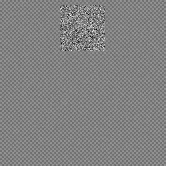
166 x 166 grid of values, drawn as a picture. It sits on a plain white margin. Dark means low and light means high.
Slope: none. Odd patch: rougher, in the top middle. Roughest part: top middle. Grain: checkered. Odd rows or columns: none.
